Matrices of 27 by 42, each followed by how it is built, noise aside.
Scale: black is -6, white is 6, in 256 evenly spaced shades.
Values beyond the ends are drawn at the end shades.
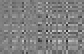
low rank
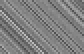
Toeplitz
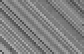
Toeplitz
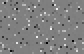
sparse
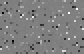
sparse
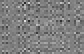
low rank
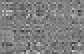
low rank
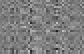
low rank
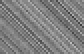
Toeplitz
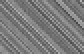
Toeplitz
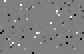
sparse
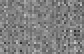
low rank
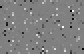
sparse
